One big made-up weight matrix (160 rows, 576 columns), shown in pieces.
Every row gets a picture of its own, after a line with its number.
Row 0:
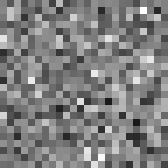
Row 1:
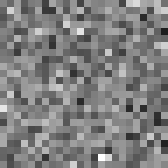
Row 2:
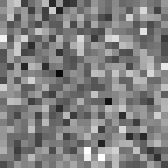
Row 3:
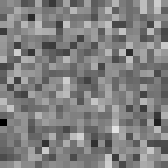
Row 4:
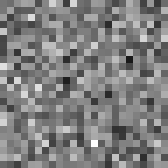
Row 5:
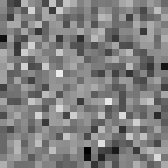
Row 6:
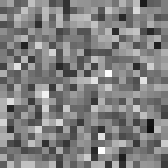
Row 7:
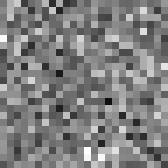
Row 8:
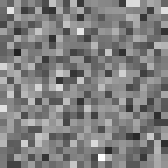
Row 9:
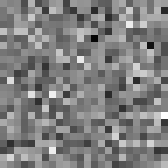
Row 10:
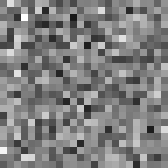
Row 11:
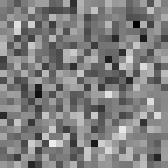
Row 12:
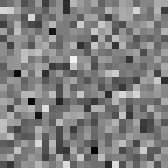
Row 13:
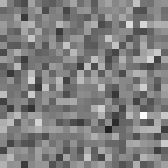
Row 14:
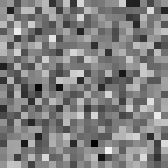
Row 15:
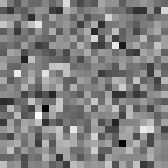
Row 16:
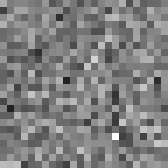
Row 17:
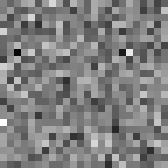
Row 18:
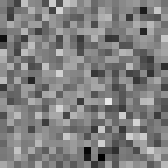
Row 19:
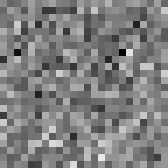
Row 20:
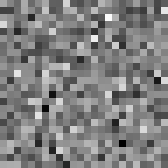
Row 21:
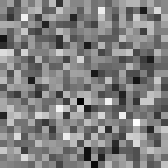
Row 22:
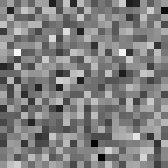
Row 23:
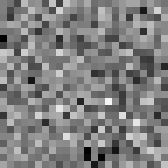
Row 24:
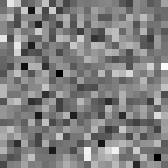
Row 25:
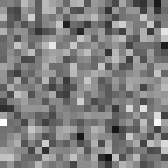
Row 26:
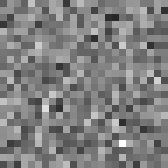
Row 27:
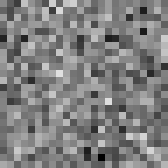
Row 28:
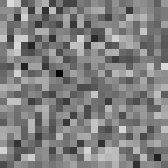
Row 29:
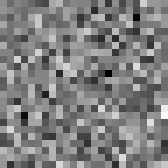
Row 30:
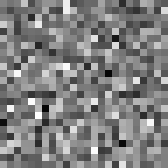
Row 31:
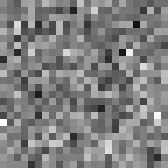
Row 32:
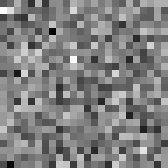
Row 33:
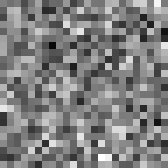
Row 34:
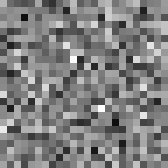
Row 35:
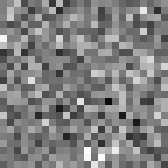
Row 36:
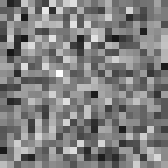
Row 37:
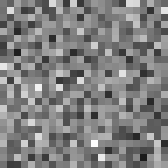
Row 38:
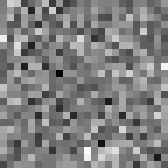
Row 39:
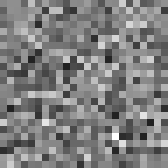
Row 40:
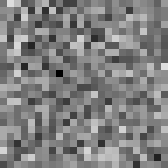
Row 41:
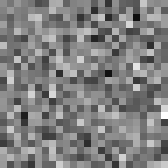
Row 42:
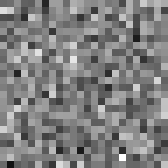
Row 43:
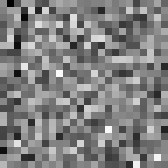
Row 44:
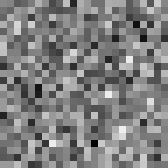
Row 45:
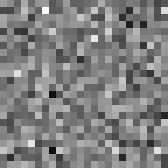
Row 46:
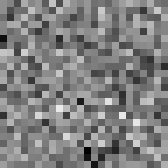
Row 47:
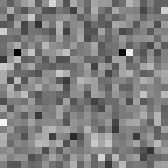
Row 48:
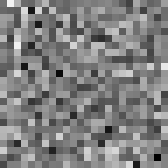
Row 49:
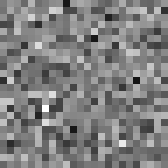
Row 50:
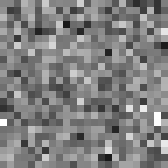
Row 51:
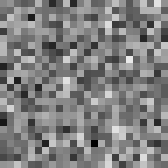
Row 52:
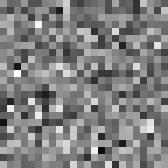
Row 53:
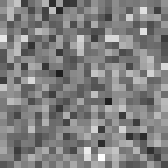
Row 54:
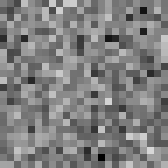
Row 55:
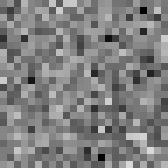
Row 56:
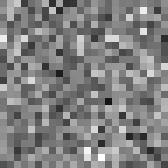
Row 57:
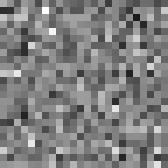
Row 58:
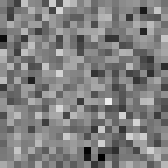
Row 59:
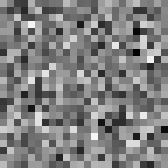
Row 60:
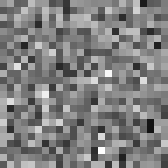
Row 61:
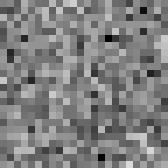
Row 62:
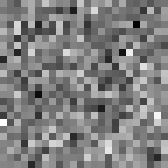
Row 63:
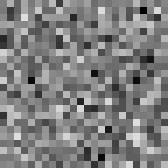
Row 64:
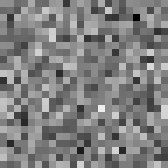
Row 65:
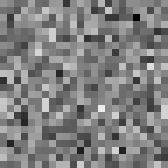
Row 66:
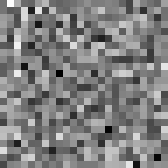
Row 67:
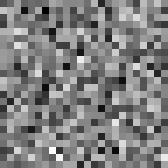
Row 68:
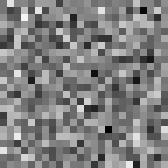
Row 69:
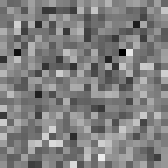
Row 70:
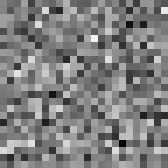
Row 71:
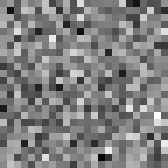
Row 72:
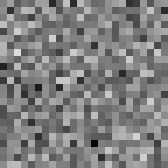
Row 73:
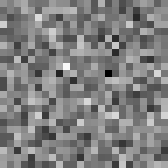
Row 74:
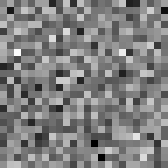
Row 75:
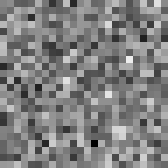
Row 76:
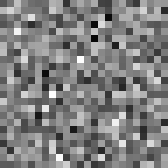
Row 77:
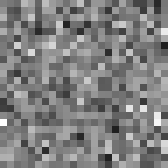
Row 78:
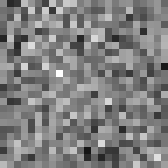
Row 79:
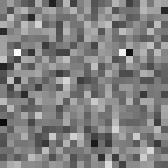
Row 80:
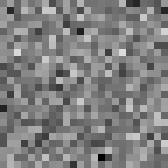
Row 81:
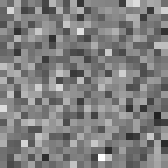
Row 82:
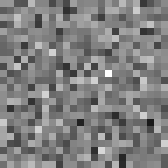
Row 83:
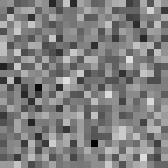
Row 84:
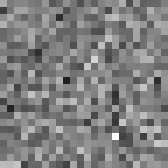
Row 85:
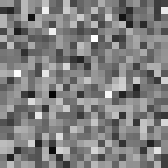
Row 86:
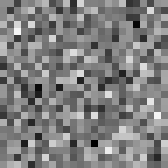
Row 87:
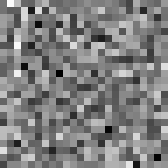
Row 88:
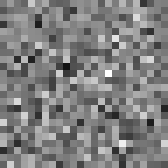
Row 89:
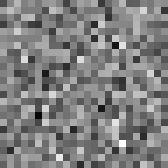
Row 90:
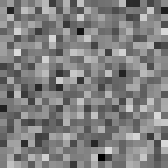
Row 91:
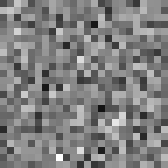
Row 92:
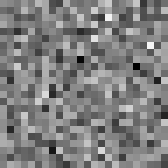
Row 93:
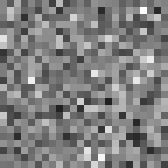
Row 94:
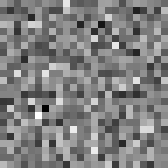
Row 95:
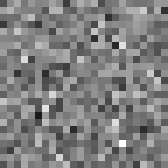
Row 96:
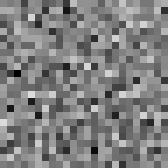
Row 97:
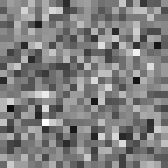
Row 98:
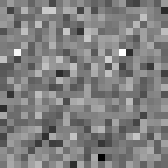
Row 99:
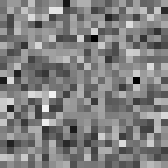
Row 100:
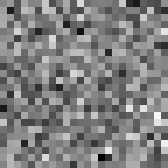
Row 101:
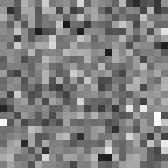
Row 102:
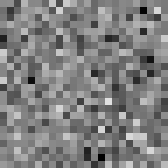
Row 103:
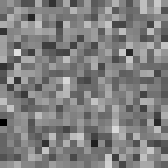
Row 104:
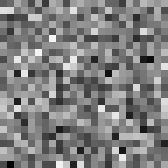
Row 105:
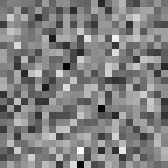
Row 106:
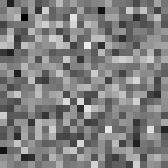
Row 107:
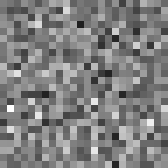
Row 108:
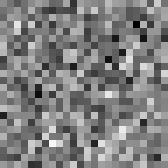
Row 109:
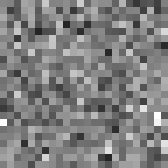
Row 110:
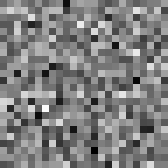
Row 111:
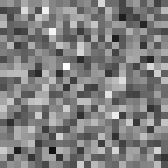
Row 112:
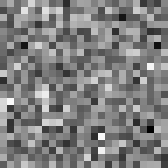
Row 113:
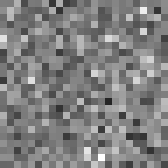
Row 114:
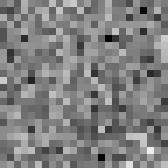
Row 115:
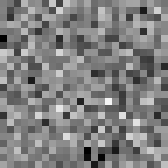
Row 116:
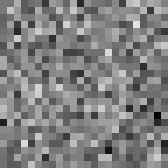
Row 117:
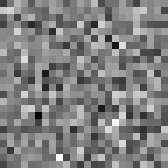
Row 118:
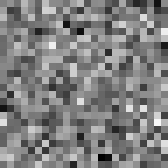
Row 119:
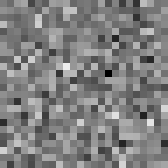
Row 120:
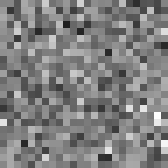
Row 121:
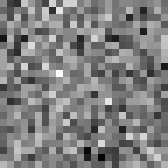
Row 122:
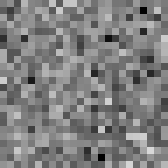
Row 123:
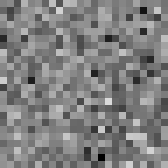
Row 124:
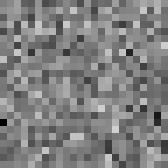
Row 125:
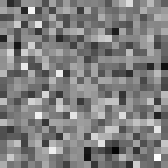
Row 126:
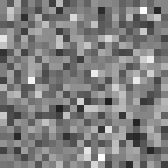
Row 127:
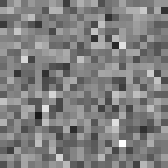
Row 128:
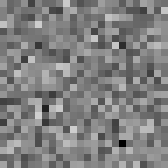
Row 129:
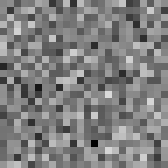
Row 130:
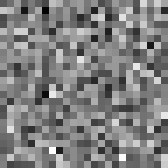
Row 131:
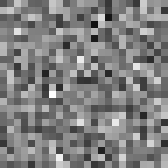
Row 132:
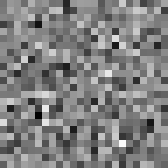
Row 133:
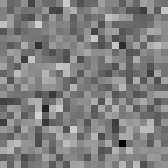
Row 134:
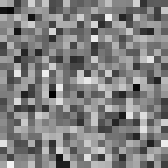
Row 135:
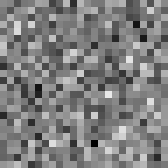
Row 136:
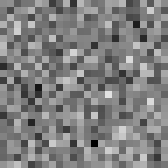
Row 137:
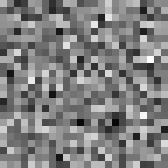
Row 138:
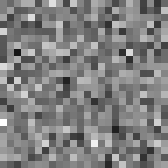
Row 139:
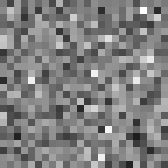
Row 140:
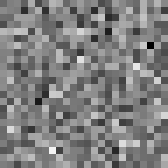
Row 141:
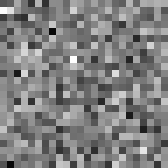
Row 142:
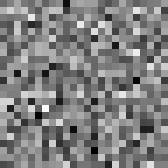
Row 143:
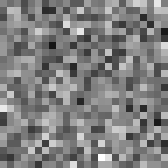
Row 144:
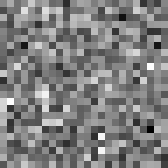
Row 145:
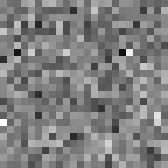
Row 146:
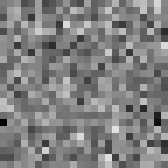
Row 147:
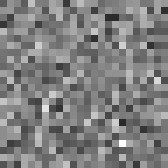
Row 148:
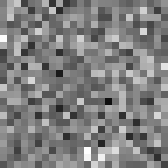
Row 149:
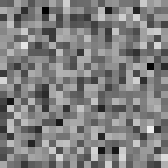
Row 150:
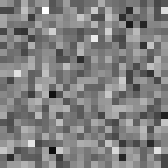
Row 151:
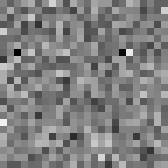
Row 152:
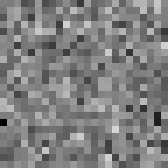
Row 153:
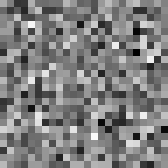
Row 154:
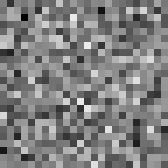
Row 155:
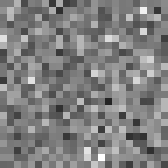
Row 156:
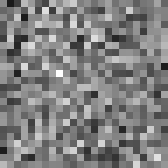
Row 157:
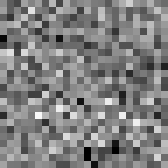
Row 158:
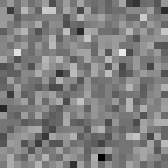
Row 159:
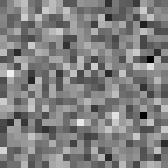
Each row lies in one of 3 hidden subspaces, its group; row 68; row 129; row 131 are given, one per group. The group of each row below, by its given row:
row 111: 131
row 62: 129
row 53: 68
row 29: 131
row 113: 68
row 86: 129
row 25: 129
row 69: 129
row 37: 129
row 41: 131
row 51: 129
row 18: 68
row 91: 131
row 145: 129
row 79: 129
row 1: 129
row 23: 68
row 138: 129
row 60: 131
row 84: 131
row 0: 68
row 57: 131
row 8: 129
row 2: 68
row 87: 68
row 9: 131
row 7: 68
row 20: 131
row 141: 131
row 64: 131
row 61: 68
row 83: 129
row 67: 131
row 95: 131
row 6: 131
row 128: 131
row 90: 129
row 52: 131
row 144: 131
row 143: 129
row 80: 129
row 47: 129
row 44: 129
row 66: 68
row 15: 131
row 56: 68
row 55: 68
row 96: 131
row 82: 131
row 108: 129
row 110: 131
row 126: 68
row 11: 129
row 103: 129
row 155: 68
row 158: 129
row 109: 129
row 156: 68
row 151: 129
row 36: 68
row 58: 68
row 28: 68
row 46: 68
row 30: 131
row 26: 131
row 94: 131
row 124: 129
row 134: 131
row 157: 68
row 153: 131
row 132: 131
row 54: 68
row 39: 131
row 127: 131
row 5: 68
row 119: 131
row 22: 129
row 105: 131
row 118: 129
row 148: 68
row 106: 68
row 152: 129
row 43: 68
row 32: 131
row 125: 68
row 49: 131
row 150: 131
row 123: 68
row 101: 129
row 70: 131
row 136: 129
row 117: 131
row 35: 68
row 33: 129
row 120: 129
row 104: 131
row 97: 131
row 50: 129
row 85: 131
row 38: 68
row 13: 131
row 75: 129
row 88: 131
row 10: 68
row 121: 68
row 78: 68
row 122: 68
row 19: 129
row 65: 131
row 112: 131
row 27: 68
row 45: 131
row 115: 68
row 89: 131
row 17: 129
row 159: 131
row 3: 129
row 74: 129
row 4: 129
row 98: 129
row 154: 68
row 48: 68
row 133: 131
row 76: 131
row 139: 68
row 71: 129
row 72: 129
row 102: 68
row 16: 131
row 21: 68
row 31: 129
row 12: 131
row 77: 129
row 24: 68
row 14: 129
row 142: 131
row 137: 131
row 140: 131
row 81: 129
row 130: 131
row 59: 131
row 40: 68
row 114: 68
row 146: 129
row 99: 131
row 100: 129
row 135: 129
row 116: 129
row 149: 131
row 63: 68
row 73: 131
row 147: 131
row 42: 131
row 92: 131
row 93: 68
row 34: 131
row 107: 131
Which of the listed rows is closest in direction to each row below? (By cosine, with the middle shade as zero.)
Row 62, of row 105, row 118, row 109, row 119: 109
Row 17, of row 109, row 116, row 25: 25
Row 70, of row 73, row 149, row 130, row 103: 73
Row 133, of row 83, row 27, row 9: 27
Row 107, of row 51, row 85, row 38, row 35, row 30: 30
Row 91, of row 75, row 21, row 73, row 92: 21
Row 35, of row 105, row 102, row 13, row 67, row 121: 13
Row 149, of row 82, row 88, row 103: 103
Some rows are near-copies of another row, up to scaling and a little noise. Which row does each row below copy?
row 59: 153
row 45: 150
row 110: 142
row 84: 16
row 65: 64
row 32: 141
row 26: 147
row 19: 69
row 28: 40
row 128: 133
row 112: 144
